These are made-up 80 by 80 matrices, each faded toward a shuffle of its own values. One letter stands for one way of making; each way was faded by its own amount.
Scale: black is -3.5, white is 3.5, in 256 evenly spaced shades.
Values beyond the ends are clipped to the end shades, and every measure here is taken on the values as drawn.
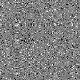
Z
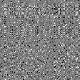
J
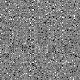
Z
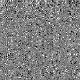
Z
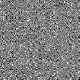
Z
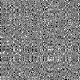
J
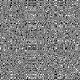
J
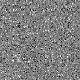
Z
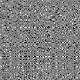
J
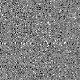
Z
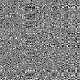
J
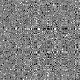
J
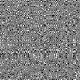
J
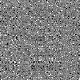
Z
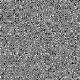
Z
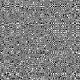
J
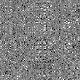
Z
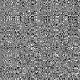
J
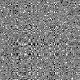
J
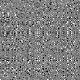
J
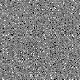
Z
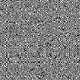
J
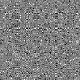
J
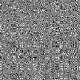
J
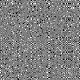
J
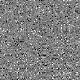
Z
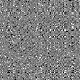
J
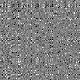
J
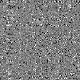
Z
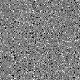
Z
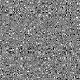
Z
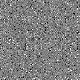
Z
